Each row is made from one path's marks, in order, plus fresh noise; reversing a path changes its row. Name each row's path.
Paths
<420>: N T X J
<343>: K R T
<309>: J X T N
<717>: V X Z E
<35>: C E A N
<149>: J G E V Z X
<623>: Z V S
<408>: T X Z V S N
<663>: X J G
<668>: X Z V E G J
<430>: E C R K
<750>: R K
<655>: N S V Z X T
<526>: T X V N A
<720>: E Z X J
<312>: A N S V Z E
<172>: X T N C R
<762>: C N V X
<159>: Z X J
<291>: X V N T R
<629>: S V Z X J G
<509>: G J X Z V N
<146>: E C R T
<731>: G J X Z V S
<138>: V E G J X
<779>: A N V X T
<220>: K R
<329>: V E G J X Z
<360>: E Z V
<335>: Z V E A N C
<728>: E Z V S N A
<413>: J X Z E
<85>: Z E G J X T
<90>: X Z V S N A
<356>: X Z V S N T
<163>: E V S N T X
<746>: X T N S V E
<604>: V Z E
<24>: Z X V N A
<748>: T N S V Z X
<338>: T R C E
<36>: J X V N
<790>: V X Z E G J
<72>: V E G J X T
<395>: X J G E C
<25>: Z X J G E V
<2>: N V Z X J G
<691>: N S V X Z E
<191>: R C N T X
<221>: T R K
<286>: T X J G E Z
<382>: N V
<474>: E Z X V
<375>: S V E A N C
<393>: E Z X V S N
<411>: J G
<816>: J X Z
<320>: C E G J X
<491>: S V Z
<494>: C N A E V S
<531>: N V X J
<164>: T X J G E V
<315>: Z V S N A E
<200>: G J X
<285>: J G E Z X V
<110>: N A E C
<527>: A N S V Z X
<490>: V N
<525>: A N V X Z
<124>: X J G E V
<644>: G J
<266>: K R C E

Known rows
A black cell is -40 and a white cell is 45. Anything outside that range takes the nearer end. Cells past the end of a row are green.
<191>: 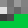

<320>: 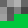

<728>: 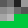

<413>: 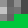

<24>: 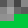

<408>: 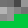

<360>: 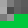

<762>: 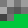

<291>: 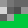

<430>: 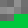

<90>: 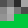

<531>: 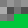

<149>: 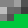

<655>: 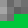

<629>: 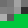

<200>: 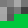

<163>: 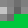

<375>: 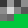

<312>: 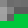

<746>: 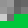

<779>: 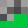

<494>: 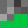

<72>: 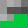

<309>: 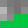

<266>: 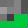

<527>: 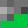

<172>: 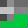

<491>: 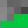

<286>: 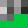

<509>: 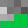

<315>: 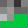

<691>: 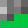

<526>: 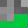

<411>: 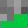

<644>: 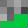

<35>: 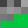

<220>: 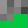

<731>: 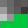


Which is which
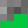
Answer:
<604>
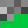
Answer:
<525>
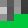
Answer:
<720>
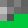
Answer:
<748>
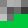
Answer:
<138>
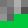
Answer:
<663>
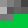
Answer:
<474>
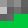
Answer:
<717>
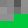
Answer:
<490>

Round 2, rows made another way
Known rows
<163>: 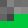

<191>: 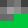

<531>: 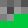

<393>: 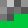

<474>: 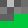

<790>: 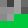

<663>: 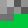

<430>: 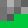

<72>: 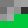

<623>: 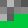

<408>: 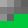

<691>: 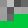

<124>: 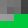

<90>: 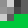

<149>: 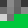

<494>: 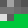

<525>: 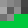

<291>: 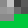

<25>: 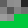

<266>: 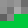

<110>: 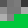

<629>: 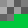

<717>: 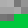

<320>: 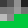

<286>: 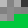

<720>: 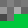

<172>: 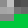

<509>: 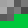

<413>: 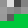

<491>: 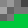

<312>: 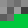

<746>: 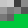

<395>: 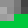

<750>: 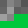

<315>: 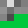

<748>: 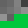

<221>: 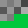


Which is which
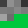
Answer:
<762>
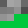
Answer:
<85>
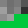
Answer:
<668>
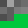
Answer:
<360>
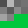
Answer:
<655>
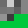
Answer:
<728>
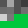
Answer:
<285>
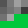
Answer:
<343>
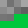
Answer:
<490>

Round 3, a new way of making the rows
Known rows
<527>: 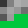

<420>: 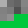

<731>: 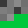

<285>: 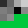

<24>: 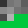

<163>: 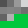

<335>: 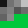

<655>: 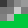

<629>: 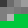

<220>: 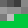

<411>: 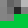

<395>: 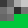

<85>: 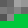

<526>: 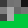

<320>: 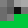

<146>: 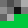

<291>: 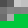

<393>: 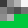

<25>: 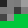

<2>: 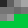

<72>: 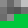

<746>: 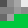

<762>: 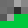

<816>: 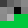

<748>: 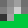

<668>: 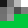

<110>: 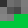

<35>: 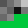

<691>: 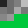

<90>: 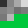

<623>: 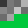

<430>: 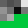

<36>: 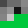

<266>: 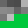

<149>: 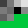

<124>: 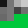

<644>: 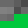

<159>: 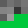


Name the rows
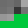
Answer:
<531>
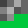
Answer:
<779>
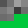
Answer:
<663>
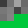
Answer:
<509>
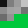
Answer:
<312>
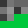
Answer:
<164>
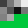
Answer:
<474>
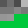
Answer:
<382>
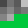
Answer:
<375>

